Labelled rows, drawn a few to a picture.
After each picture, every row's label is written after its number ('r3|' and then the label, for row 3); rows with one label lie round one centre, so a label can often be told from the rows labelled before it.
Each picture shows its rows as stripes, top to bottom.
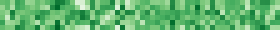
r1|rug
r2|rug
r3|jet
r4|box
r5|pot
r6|rug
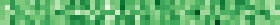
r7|box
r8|box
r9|rug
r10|jet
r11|jet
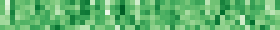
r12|box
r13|box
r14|box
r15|jet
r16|jet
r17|rug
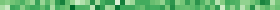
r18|rug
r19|jet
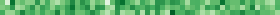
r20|box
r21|jet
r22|pot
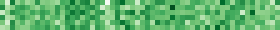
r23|box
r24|pot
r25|jet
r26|pot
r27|box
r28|jet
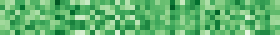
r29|rug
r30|pot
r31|jet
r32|rug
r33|jet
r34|jet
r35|rug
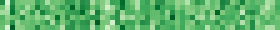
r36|box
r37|box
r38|jet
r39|pot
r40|jet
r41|box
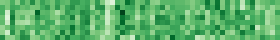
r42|jet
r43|jet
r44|box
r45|box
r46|box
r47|jet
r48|box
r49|pot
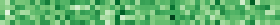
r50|jet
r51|rug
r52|box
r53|pot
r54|jet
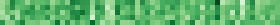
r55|jet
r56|jet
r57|jet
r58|jet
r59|pot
